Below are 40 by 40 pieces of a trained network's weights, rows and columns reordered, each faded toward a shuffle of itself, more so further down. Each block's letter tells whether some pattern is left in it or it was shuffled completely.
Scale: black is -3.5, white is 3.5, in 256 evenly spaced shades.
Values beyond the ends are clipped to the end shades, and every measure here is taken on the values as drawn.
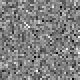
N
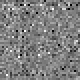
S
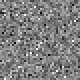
N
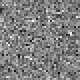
N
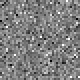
N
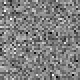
S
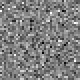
S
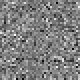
S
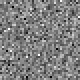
N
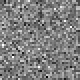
N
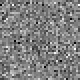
S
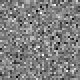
N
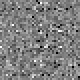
S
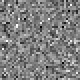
S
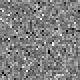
N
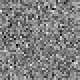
N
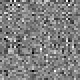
S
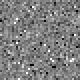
N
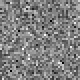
N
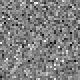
N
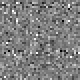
S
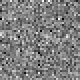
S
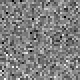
N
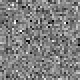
S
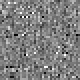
S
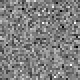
N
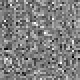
S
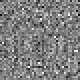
S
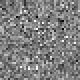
S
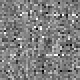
S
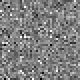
S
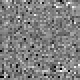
S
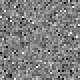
N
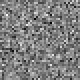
N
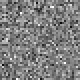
S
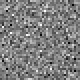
S
